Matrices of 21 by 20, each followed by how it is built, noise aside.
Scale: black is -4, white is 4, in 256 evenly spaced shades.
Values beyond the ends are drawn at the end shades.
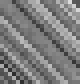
Toeplitz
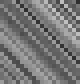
Toeplitz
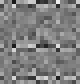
low rank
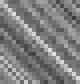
Toeplitz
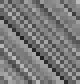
Toeplitz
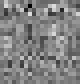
low rank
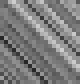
Toeplitz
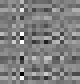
low rank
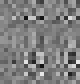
low rank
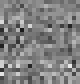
low rank
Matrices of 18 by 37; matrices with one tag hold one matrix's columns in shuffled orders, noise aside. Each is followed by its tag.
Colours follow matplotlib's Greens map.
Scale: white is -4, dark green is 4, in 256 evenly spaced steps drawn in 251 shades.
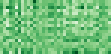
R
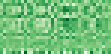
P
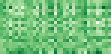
R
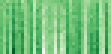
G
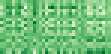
R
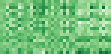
R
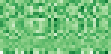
P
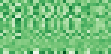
P
